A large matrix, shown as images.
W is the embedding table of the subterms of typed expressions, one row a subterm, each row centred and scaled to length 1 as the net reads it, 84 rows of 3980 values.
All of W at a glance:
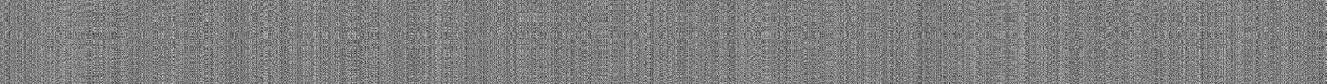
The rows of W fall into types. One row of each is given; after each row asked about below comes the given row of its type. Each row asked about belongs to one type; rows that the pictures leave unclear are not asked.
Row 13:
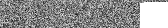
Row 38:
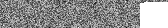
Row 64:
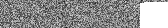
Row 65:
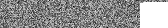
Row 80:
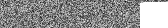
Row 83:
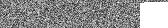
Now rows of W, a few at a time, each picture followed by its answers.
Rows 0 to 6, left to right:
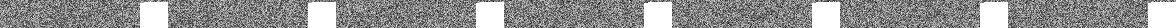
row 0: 80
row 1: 13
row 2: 80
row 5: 38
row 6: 65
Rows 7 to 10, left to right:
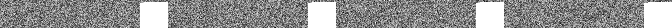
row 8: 13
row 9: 64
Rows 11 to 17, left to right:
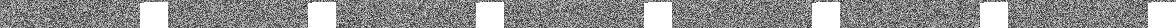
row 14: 83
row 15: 64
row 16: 38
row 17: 65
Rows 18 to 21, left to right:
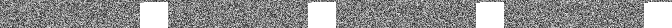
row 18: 83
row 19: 13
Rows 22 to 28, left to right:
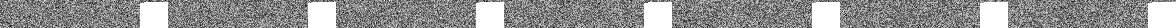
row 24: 64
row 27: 80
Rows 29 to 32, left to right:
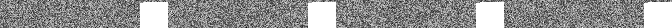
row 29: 65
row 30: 80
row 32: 38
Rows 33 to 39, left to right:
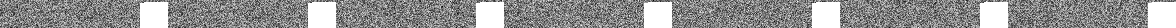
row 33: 38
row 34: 38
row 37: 83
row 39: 13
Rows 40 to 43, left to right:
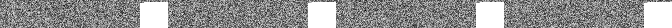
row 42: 65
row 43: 80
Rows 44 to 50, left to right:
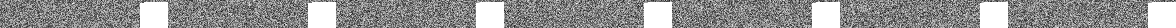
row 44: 38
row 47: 13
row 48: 38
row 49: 80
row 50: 83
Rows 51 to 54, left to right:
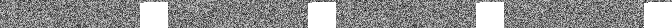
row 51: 65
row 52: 83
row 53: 65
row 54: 64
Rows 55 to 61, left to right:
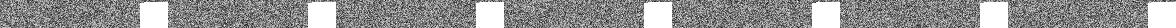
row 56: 80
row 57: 65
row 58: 83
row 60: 65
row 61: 80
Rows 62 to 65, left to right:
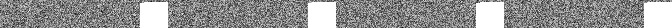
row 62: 13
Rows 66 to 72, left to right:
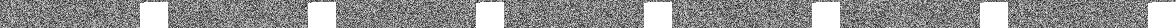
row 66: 38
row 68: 64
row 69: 13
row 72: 64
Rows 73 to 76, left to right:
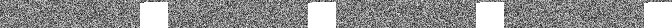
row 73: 38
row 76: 38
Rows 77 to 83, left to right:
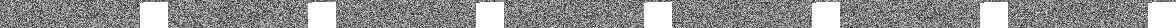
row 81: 64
